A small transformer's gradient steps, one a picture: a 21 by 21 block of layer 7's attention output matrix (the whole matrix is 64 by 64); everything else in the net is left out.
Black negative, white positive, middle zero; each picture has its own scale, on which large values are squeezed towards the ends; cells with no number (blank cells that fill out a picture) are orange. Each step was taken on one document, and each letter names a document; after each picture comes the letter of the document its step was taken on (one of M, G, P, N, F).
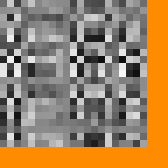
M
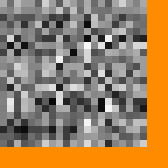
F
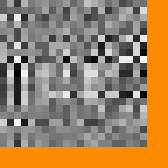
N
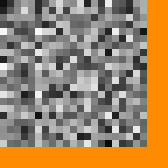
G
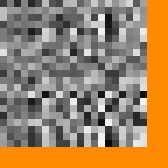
F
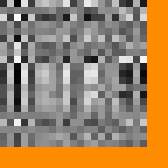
N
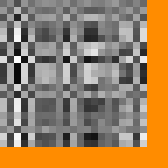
N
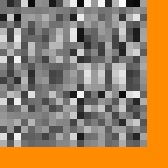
M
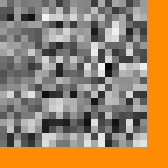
F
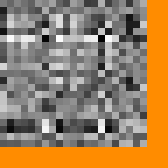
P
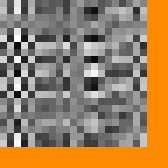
N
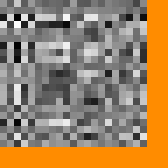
N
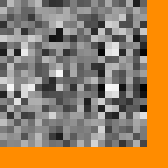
F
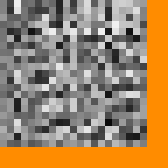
F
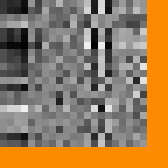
P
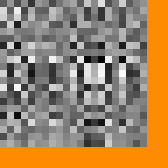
M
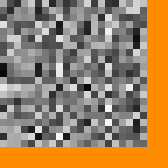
G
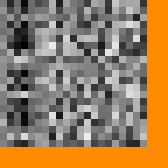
G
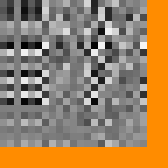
P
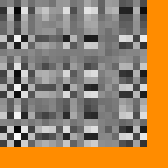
N
